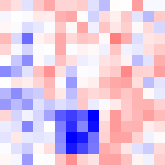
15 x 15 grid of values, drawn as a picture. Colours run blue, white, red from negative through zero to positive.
Odd patch: lower, in the bottom middle. Histogram: skewed, a long tail of low values. Roughest part: bottom middle. Ninth with the lowest average: bottom middle.
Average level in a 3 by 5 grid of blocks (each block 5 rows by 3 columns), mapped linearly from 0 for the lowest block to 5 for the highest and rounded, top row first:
3 4 4 4 4
2 4 3 5 4
3 2 0 5 4
